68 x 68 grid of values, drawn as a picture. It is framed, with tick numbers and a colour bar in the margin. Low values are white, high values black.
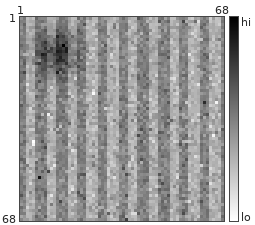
The ninth with the highest average is the top left. One bump rises in the top left. Stripes running up and down repeat 10 times from left to right.
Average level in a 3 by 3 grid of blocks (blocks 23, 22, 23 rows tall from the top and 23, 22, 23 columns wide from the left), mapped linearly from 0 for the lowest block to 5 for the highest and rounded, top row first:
5 0 0
1 0 0
1 0 0
